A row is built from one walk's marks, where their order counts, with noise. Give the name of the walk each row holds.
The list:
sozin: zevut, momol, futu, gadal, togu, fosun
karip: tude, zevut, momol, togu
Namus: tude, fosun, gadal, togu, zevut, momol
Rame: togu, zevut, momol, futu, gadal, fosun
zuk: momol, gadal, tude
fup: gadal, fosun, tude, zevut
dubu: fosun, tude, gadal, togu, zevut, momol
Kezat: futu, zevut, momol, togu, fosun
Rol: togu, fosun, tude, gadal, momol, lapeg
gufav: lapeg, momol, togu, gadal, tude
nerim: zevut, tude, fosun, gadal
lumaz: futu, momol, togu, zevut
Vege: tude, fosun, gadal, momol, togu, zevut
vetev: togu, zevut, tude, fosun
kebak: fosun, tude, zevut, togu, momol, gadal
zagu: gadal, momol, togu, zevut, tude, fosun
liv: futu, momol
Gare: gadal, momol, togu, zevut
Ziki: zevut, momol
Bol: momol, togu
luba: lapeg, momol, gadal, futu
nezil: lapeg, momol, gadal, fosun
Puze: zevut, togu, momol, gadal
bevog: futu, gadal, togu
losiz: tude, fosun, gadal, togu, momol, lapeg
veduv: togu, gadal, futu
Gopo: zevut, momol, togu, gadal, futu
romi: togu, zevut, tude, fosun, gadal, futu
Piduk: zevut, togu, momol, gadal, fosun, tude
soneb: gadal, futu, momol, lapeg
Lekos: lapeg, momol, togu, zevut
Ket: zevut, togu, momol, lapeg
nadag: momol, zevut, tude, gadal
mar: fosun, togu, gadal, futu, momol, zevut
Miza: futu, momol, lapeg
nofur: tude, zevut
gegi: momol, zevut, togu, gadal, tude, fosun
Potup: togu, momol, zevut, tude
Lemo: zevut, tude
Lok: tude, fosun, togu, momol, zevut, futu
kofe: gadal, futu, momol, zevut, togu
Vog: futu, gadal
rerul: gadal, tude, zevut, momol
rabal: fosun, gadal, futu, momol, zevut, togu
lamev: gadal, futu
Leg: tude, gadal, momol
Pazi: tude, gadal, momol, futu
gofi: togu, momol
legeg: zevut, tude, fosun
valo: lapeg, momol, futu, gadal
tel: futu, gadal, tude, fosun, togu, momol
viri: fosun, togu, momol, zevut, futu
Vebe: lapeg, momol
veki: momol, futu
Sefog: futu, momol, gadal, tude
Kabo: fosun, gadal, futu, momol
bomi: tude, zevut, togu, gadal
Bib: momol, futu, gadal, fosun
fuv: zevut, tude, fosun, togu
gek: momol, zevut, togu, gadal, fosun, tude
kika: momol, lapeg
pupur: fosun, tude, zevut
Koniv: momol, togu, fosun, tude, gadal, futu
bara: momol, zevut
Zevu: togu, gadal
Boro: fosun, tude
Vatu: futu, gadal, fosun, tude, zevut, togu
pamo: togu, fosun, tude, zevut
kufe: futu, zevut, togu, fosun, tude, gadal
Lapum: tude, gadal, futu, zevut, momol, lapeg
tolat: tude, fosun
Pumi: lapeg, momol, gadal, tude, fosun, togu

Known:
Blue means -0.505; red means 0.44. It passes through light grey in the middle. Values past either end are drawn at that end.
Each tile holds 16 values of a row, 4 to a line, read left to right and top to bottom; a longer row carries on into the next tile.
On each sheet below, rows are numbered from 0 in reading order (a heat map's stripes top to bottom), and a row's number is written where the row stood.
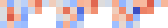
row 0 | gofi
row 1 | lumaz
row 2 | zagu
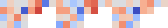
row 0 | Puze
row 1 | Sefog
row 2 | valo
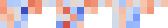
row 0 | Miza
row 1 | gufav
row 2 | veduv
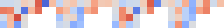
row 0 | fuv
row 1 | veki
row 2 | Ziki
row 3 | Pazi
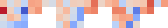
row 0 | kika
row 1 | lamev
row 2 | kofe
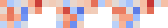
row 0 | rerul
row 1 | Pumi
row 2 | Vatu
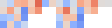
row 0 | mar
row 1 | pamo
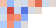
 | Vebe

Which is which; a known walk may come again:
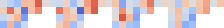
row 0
lumaz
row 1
kufe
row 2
gofi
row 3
veduv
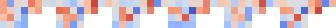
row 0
Rol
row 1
Vatu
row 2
Ziki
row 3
gegi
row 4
dubu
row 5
Lemo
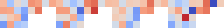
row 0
Potup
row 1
Sefog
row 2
lamev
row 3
legeg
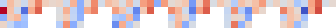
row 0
nadag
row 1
Pazi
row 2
Boro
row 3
bomi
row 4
luba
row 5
Vog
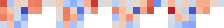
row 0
soneb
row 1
liv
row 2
nerim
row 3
kika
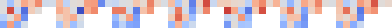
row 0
Lekos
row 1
Ket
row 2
bara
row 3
Leg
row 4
zuk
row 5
pamo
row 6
Gare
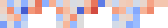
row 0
tolat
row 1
Puze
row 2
veki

